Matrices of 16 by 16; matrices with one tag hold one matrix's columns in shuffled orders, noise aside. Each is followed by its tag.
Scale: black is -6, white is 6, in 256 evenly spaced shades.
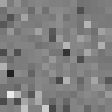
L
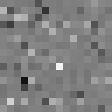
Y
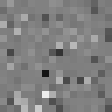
L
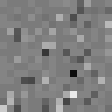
L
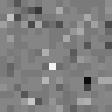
Y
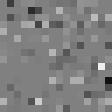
Y
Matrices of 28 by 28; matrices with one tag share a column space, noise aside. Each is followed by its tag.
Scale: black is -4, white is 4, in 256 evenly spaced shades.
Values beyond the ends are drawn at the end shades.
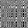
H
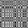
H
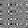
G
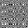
G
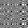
G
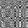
H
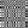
H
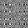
G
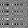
G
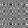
G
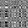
H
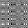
G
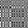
H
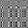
H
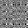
G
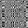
H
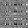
G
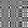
H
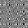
G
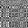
H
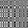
H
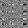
G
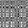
H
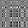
H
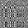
H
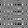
G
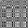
H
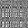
H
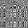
H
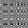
G
